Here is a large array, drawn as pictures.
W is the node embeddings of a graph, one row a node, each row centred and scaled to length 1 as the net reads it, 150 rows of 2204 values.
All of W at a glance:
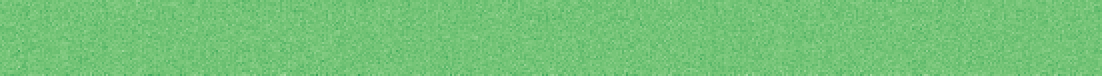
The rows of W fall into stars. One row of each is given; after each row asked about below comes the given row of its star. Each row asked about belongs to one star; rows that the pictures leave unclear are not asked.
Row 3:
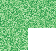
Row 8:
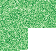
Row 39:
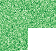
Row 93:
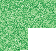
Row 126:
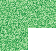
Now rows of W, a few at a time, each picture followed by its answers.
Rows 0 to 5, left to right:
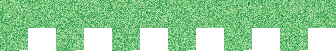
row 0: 8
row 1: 126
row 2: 126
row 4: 8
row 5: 8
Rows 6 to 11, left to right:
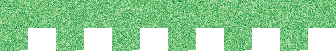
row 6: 126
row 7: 93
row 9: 93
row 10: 126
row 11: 93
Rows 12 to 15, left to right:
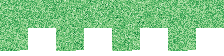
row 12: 3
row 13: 39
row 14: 126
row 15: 8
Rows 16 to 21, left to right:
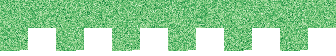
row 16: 39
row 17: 3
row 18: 93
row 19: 126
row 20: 39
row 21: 3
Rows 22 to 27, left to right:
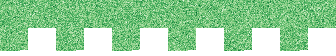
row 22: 3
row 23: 3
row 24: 8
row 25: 93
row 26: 3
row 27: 39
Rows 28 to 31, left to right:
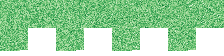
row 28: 39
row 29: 93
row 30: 3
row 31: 93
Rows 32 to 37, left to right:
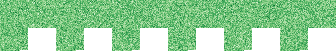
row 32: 39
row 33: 39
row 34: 93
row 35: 8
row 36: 3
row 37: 39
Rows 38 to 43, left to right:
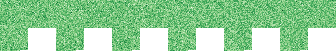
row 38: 3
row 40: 126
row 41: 3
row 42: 93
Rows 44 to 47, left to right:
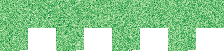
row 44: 8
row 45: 126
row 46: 126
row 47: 93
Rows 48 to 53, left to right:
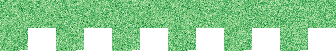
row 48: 39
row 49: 126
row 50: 126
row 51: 39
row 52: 39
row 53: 3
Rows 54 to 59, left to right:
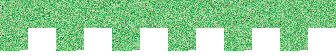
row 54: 8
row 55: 93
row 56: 126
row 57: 93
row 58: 3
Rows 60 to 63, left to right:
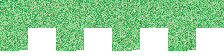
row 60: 39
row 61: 3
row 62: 8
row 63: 39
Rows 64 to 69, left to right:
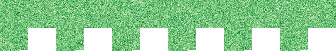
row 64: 93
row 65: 39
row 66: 126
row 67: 8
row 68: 93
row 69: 3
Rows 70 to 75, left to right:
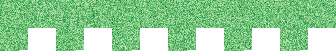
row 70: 39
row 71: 126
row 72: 3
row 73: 126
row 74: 39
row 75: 93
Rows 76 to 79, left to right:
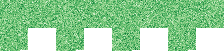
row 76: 39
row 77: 39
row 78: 93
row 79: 39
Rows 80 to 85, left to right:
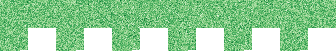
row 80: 93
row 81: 8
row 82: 8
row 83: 3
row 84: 126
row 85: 39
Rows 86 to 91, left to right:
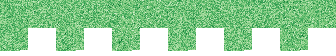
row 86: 126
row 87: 8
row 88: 8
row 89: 93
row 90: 3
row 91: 126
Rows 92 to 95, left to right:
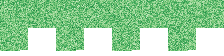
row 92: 3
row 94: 8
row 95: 126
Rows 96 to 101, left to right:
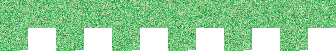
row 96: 3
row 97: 39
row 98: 126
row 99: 126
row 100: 8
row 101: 8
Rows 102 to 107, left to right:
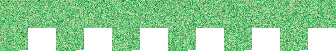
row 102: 3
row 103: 3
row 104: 93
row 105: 39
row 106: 126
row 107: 8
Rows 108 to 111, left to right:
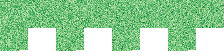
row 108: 39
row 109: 8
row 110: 126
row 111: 93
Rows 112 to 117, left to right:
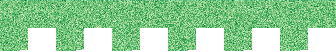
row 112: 8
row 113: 8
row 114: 93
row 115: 126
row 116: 8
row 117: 93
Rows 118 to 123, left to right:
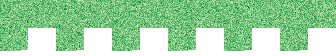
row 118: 126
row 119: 126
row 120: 3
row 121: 93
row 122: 3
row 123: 39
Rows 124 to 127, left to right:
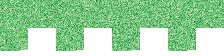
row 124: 8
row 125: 126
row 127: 8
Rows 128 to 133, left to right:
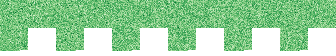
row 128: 39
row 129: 8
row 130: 126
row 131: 126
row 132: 8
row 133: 39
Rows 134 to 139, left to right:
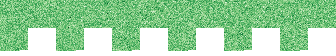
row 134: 39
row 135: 3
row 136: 93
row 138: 93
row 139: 8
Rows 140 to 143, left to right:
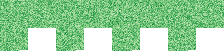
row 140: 126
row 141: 126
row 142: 3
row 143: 3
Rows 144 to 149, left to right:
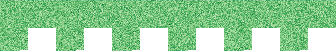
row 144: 93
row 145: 39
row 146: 93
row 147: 3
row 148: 93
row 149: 93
